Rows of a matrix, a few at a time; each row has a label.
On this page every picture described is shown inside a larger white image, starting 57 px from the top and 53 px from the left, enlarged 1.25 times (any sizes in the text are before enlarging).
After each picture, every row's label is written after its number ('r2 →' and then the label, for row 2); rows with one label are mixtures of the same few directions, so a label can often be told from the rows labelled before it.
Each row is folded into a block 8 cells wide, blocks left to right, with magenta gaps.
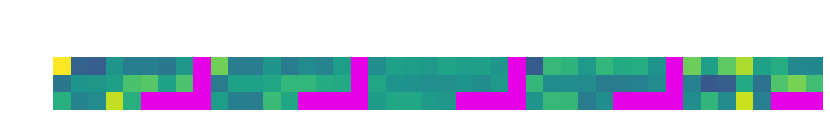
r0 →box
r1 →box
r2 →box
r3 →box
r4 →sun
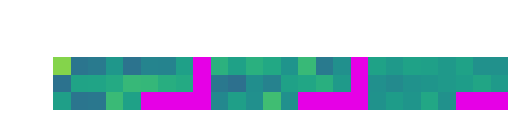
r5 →box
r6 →sun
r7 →sun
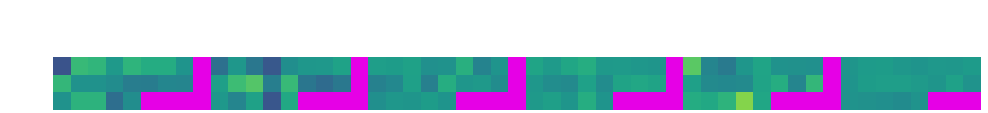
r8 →box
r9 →sun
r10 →sun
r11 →sun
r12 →box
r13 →box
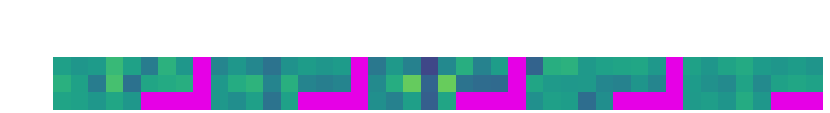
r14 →sun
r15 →sun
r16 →sun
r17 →box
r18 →sun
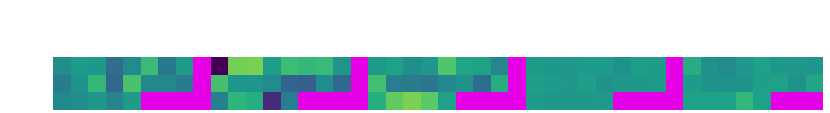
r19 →sun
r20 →box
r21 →box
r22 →sun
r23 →box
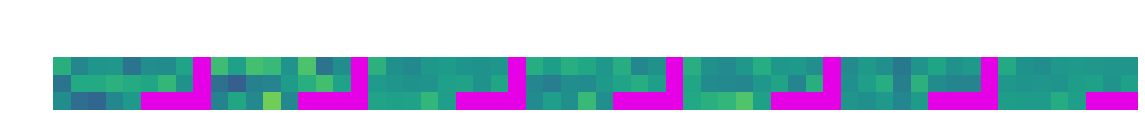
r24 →box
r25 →sun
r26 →box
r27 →sun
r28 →box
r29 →sun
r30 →box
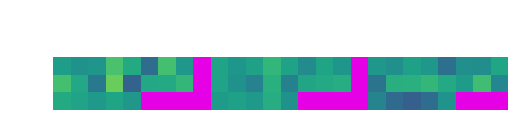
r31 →sun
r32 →sun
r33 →box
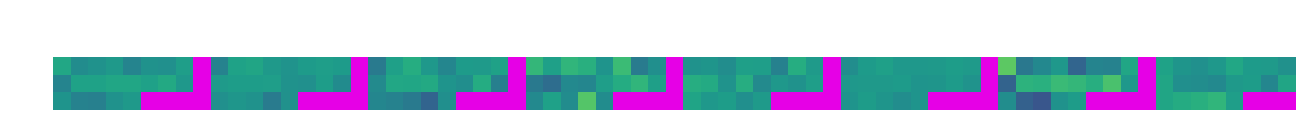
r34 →box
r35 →box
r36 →box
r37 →sun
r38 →sun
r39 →box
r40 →box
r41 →box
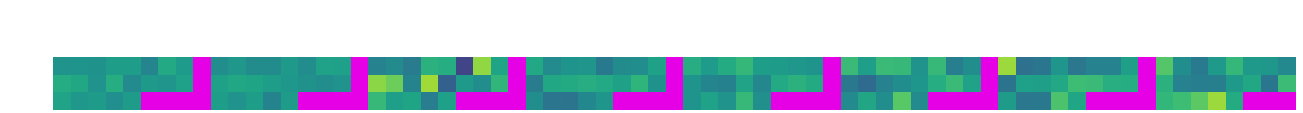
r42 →sun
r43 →sun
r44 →sun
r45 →box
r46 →sun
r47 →sun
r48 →box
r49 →box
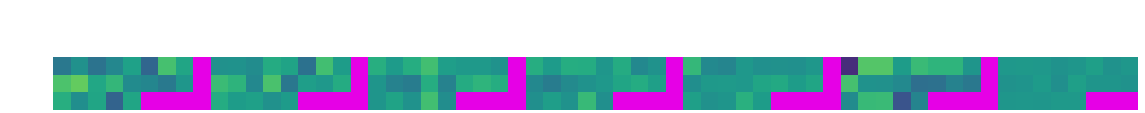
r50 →sun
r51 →sun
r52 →sun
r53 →sun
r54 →box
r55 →box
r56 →sun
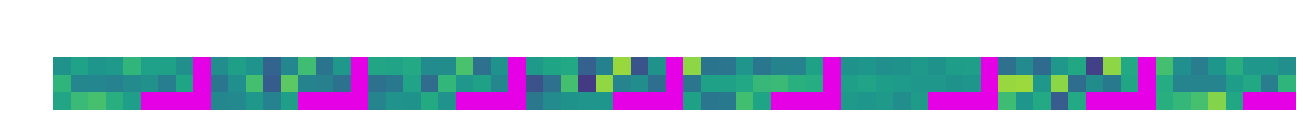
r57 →box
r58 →sun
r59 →sun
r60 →sun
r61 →box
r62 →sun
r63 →sun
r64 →box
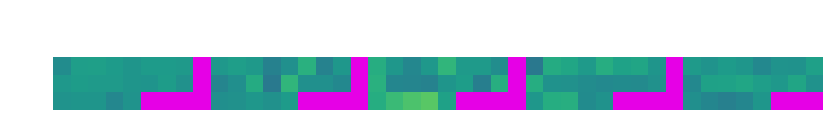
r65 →box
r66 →sun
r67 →box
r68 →box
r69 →box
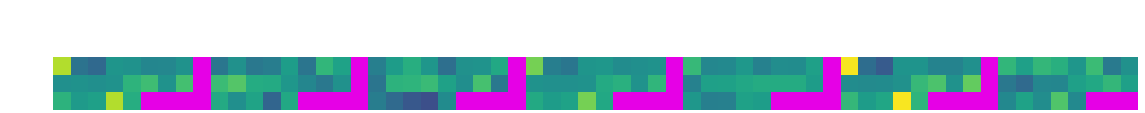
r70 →box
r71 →sun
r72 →box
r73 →box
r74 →box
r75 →box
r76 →sun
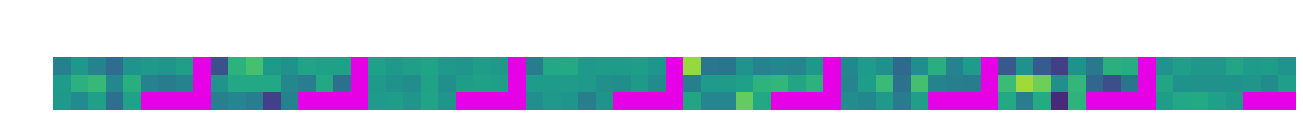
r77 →sun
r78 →box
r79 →sun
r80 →box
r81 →box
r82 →sun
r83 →sun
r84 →box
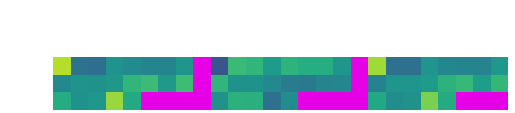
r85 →box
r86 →box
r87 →box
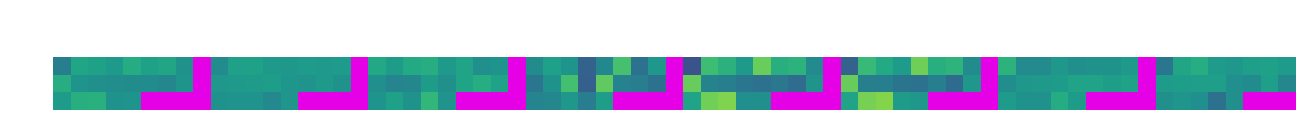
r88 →box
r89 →box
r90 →sun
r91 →sun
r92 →box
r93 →box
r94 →box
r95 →box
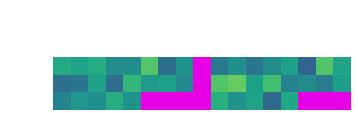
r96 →sun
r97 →sun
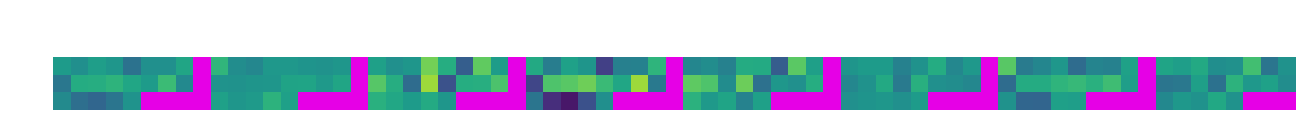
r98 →box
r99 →box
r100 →sun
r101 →box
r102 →sun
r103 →sun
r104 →box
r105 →sun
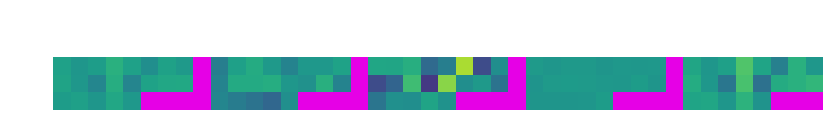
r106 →sun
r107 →box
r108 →sun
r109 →box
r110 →sun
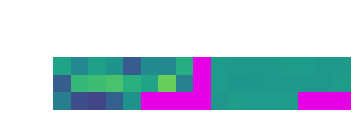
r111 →box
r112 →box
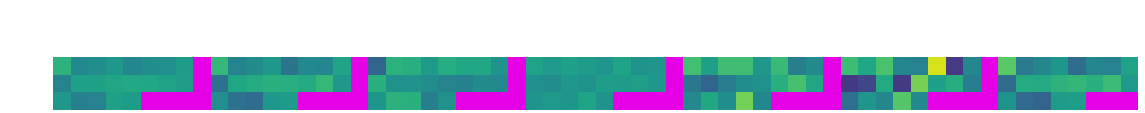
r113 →box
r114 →box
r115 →box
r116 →sun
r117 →sun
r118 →sun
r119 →box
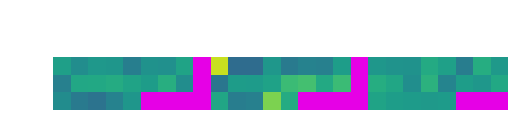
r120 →box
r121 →box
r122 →sun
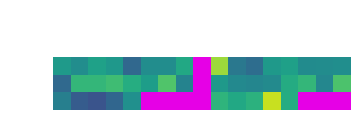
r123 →box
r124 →box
